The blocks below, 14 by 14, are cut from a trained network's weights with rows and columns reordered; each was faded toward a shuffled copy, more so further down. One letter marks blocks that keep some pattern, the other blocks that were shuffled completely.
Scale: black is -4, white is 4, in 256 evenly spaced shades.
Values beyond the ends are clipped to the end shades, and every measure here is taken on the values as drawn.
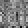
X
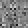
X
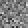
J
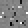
J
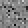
J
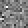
J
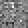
X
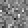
J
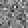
J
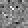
J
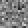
X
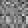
X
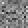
X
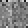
X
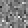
J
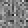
X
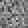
X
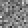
J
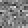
X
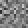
X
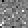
J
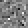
J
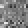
X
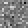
J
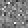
J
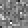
J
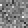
J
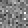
J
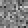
J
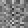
X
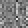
X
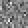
J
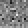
J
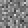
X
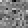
X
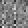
X
